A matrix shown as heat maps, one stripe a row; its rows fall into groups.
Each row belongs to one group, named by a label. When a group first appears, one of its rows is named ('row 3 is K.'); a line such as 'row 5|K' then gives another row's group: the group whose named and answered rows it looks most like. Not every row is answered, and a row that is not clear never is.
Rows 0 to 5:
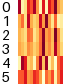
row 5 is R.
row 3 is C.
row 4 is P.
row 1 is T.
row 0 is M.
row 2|C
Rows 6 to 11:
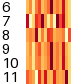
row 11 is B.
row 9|C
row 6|C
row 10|C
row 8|T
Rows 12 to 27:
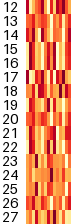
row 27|T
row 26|R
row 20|R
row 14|R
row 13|R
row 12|M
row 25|T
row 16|P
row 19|P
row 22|P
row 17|M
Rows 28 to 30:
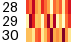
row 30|C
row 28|R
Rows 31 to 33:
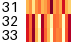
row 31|C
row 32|R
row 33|R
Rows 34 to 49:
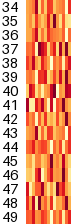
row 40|P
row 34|T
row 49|R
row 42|B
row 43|T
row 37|B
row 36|T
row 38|R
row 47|M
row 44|R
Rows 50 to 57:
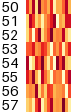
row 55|R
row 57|C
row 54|M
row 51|P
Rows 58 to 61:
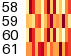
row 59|C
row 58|P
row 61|B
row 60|P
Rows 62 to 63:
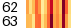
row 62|C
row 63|C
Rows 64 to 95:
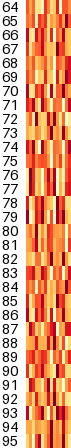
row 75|R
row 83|R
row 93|M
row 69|B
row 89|R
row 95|C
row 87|P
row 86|M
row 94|C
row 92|T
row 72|T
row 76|P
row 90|M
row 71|R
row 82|C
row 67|M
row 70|M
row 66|M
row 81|T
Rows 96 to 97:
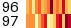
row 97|B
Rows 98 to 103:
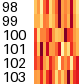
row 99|C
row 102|R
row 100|M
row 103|B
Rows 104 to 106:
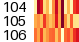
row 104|P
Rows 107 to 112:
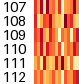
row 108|M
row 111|T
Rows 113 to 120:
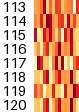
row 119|B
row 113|T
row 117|P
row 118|C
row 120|C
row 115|M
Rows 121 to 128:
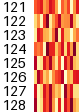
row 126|P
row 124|B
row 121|R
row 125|M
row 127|M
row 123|P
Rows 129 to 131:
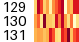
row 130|T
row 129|P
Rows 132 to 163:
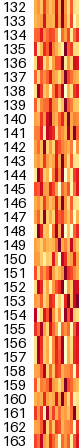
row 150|B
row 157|P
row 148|P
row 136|P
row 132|T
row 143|T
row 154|M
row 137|M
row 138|P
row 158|T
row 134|R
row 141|B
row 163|R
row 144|P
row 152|P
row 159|M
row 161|B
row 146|T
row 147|T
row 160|T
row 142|T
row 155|R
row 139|M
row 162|T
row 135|M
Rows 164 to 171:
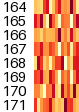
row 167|R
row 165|R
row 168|P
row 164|C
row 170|B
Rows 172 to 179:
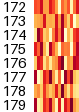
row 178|T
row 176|P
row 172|R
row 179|M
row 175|R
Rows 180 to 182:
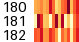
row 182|R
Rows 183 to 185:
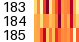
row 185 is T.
